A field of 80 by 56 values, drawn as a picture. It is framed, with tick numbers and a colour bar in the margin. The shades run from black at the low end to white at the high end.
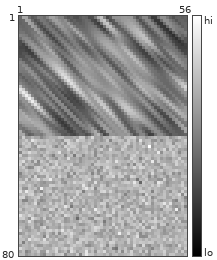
The table splits into 2 rows of 1 panel. Panel 1,1: middling, slanting down to the right, strong in contrast. Panel 2,1: high, fine-grained.
